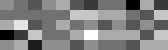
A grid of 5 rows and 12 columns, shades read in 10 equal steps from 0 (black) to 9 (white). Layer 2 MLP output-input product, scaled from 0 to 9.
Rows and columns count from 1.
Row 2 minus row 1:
-1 0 1 -1 -2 4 5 2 2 4 -3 5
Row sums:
44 60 55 60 53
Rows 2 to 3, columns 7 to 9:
7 6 6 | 5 3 5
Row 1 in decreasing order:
6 6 5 5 4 4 4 3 3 2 2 0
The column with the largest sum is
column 7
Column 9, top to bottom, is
4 6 5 6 4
